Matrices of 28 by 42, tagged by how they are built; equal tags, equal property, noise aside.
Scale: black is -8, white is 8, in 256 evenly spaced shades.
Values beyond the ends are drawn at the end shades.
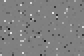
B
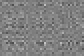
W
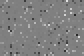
B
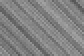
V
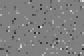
B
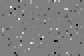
B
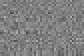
W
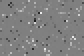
B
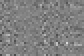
W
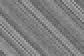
V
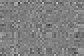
W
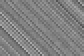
V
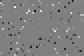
B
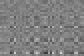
W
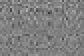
W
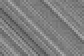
V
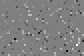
B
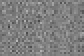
W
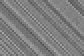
V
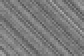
V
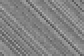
V
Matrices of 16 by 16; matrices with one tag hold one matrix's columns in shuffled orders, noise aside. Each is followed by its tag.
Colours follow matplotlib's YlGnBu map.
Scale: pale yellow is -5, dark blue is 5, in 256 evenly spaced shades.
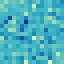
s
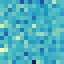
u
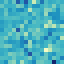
u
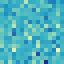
u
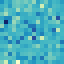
s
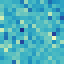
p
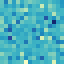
s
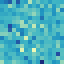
u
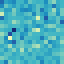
p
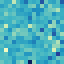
u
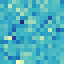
s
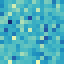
s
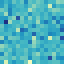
s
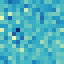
p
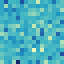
u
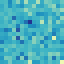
s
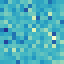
p
